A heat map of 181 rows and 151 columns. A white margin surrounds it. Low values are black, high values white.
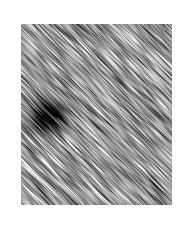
One dip sinks in the middle left. The ninth with the lowest average is the middle left. Streaks slant down to the right. No single row or column stands out from its neighbours.
